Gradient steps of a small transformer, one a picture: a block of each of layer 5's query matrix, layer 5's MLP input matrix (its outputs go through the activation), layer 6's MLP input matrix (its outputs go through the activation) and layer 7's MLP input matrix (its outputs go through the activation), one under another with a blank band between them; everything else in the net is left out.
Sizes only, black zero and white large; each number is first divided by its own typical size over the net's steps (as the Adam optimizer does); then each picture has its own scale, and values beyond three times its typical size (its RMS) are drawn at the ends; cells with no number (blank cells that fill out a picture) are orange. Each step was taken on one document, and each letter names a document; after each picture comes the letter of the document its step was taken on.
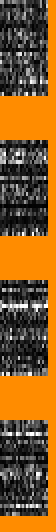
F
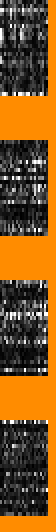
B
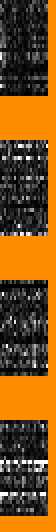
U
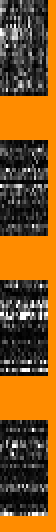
B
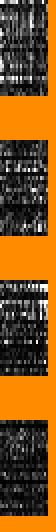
B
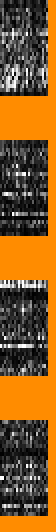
F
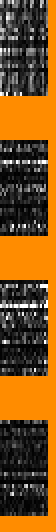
B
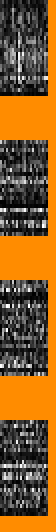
F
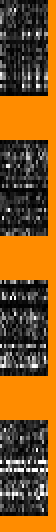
U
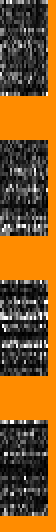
B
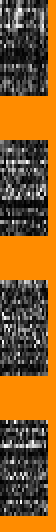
F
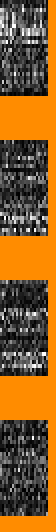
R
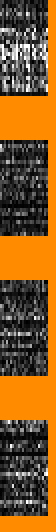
F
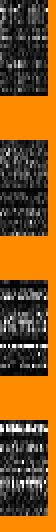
U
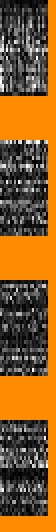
R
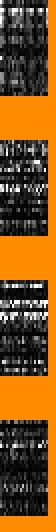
B
